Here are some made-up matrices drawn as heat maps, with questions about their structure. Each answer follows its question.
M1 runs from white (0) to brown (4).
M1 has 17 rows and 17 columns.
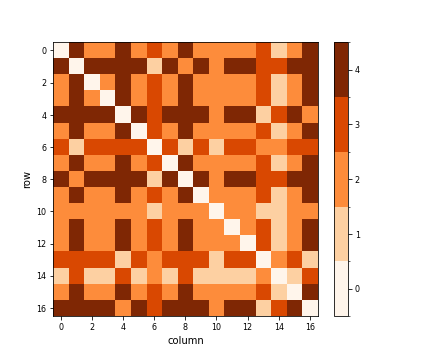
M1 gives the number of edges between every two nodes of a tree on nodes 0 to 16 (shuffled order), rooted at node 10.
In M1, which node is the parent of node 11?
14
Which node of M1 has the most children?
14
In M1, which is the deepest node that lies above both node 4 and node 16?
13
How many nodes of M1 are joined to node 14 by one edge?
10
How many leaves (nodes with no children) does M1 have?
13
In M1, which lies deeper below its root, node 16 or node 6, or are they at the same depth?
node 16
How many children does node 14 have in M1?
9
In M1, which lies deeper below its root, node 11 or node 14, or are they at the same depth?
node 11
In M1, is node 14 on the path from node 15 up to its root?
yes
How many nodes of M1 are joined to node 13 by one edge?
3
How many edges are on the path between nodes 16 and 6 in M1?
3
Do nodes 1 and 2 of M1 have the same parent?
no
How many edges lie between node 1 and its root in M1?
2
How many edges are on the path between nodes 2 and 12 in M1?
2
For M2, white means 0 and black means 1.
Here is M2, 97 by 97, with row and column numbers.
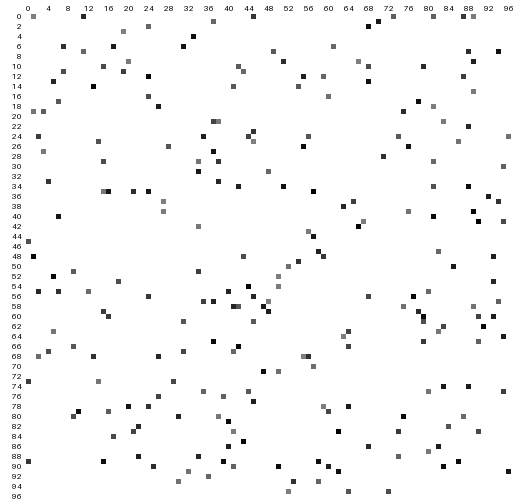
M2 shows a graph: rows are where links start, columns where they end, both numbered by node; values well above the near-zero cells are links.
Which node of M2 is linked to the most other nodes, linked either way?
node 24
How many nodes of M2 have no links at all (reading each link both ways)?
3
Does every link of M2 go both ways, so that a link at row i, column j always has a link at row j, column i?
no
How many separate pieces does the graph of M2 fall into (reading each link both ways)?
5
